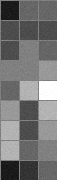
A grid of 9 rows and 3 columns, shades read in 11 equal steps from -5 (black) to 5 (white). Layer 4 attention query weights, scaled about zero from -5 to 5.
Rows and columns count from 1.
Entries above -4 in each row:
2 3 3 3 3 3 3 3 2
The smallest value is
-4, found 2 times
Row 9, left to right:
-4 -3 -1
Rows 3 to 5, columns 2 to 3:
0 -1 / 0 1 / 2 5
